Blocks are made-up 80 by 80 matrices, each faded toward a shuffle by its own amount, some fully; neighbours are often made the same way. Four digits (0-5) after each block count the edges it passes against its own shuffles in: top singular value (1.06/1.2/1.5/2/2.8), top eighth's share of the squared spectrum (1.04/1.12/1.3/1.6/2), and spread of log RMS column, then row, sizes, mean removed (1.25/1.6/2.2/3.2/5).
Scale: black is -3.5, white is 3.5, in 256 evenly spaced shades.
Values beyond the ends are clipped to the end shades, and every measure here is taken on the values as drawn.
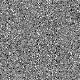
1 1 2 0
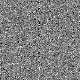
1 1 2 0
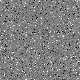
2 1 0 0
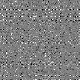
4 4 2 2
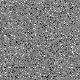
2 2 1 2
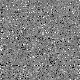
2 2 1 2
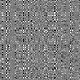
5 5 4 3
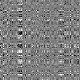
5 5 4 3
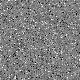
2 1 0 0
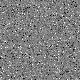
0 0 0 0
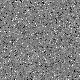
1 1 0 0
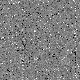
2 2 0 0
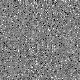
3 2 1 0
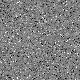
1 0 0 0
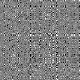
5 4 3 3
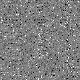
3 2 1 0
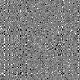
4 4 3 2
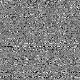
2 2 0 3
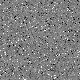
1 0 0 0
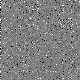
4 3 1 1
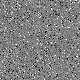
1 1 0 0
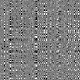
5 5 4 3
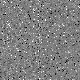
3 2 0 0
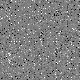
3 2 1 0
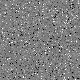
0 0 0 0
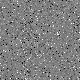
2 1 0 0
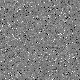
1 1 0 0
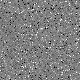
2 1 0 0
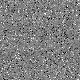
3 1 0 0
